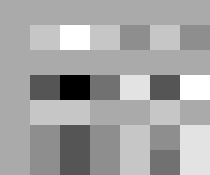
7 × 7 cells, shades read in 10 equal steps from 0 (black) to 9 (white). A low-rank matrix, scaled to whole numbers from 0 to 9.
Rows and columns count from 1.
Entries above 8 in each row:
0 1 0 1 0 0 0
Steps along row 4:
down down up up down up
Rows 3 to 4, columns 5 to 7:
6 6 6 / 8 3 9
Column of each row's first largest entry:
1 3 1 7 2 7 7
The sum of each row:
42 46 42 33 45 39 38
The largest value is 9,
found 2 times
